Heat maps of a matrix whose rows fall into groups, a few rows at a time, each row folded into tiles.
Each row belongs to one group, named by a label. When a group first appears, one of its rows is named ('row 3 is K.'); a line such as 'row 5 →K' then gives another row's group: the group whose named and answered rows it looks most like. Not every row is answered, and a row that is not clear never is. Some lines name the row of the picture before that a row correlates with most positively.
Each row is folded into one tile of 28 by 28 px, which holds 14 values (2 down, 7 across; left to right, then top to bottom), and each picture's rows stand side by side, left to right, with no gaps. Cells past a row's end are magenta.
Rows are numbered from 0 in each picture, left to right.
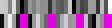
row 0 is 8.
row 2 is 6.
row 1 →8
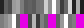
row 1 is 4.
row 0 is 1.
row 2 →6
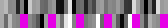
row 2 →6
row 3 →1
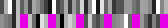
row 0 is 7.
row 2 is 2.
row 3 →7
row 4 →1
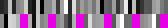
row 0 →2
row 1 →2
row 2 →7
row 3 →6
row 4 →6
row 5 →1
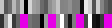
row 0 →6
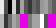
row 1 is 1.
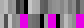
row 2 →8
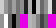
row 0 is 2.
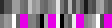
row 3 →1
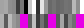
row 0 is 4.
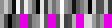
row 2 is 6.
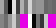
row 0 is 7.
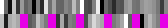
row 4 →1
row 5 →8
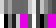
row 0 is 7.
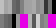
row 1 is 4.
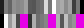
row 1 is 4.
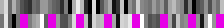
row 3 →2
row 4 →2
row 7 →2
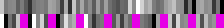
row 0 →7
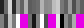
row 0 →2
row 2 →7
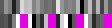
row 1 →7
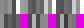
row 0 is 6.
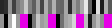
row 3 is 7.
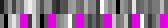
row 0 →2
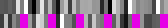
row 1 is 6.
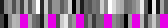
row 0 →2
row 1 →7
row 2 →6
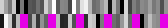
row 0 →6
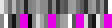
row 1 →8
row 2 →1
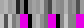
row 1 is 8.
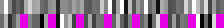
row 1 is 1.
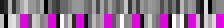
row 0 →2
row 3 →8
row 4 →6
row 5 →8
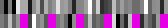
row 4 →7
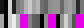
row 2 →8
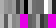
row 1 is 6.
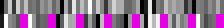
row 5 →2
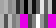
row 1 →6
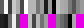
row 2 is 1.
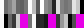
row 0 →7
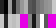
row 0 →2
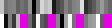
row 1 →6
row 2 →2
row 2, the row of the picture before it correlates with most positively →1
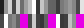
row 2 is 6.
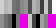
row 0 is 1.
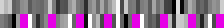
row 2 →1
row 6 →2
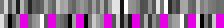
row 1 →1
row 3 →8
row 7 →7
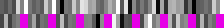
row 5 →6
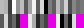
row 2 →7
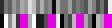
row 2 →7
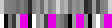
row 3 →2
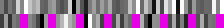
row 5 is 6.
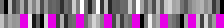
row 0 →2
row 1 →7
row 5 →8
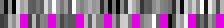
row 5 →1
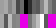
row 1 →1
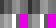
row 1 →1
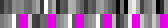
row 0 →1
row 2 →1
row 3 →1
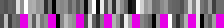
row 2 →8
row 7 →7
